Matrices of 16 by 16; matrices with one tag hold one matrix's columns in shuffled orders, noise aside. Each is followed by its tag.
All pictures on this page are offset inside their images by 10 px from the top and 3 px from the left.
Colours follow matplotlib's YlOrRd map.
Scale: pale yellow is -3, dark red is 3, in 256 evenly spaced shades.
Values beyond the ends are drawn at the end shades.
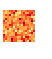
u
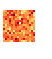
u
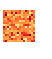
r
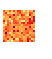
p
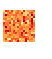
p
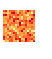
u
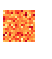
r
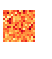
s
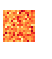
r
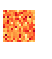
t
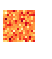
u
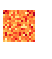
r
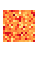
r
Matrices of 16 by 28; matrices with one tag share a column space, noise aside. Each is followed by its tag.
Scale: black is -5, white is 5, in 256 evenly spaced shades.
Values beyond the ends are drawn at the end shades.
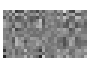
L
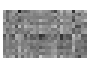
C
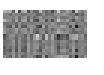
C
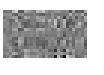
L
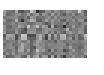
C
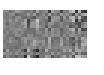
L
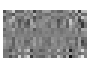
L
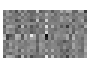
C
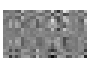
L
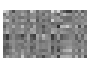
C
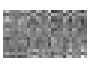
L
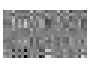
L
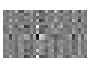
C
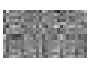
C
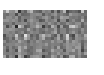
C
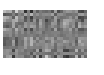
L
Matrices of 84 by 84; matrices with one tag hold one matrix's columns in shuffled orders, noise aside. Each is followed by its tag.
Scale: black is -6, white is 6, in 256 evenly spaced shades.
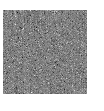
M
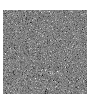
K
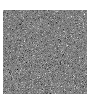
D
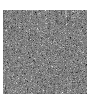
M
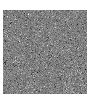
D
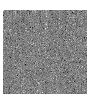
M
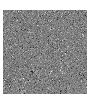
K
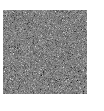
K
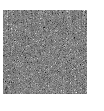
M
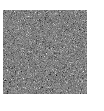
K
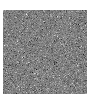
D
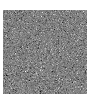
K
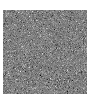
K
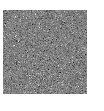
D
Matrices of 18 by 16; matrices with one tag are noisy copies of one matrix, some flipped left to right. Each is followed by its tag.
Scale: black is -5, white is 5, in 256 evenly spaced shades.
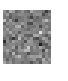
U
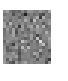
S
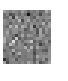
S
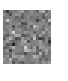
U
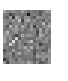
S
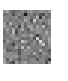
S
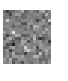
U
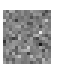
U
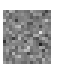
U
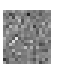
S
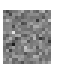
U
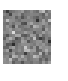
U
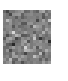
U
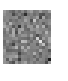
S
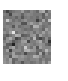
U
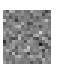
U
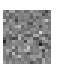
U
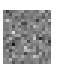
U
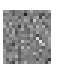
S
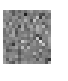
S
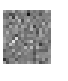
S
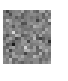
U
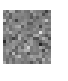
U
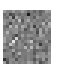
S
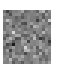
U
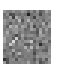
S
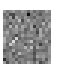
S
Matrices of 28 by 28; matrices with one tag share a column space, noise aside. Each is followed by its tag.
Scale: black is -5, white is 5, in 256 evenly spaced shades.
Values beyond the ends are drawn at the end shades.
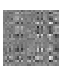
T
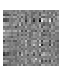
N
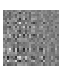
T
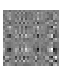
T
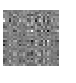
N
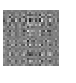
N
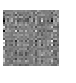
N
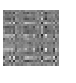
T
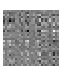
N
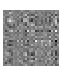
N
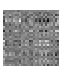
N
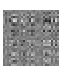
N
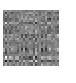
T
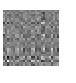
T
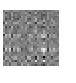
T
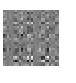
T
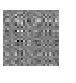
N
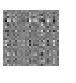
N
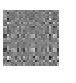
T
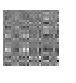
T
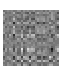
T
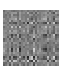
T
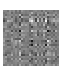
N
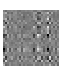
T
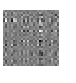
N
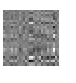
T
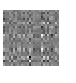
T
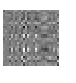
T
